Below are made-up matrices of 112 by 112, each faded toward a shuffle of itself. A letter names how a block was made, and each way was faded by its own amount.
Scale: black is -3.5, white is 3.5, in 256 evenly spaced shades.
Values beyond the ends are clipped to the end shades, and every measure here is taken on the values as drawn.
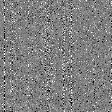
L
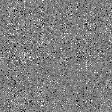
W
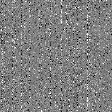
L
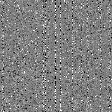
L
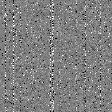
L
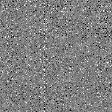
W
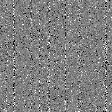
L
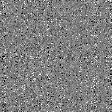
W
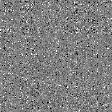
W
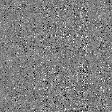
W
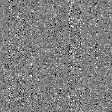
W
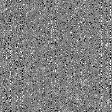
L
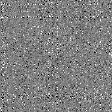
W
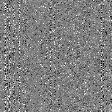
L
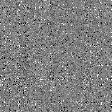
W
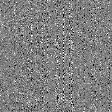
L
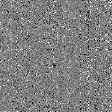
W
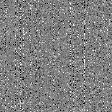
L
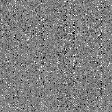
W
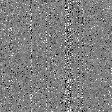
L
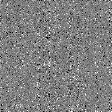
W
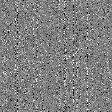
L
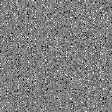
W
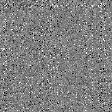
W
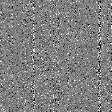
L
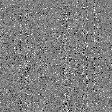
W
